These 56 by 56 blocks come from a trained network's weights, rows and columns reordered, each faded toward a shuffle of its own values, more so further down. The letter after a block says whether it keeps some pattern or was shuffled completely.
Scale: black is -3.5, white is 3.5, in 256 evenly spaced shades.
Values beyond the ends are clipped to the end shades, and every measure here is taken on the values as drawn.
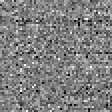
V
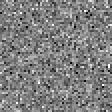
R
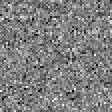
R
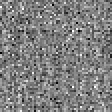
V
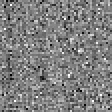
V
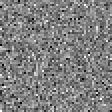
R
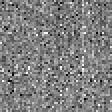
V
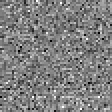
V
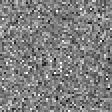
R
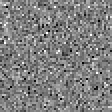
R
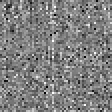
V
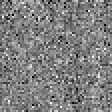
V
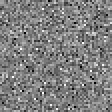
R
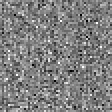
V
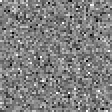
R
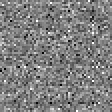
V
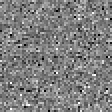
V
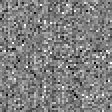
V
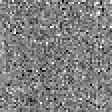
V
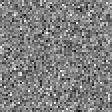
R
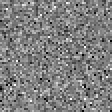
R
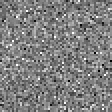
R
